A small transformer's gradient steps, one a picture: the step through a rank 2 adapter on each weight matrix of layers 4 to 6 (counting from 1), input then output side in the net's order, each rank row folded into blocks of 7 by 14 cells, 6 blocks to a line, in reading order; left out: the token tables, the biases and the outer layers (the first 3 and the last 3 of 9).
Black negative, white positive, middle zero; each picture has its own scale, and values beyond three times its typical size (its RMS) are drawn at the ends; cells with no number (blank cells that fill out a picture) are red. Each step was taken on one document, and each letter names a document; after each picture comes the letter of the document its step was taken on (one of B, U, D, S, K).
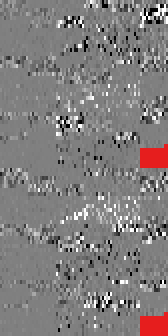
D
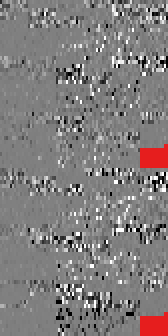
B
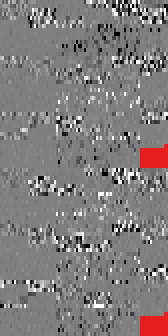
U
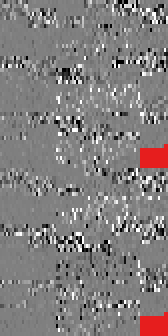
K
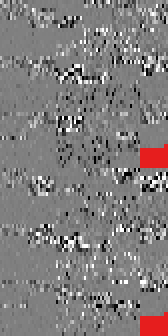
B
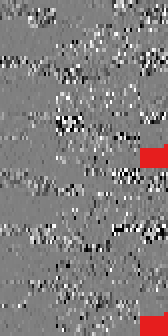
K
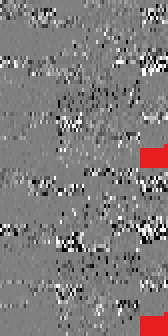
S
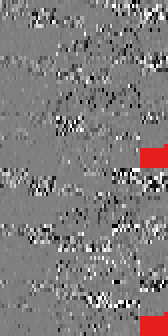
U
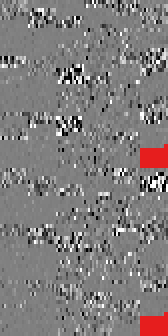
K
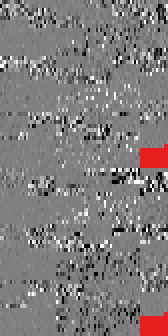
D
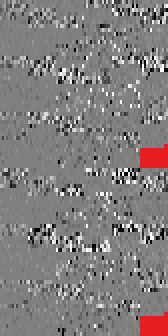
U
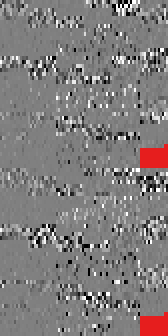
U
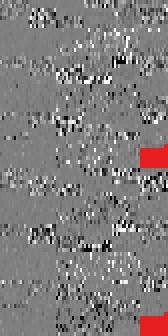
K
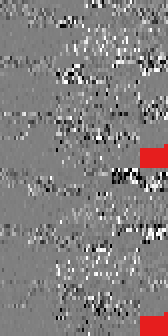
S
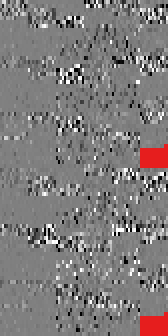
K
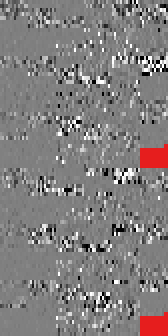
B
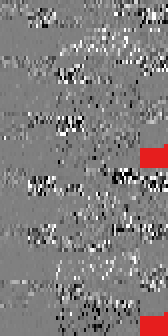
B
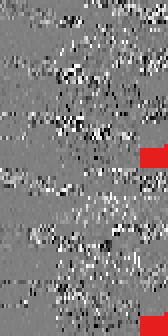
D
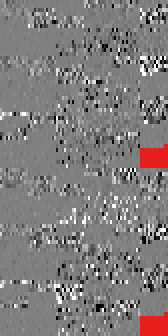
S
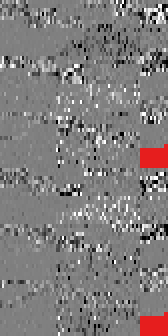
B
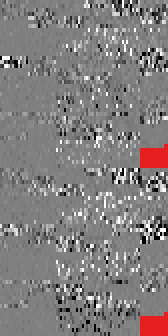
S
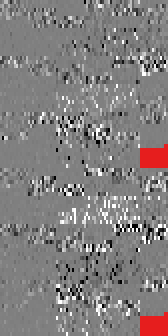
S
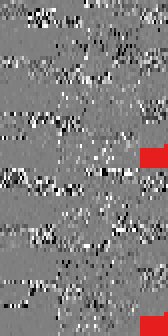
K
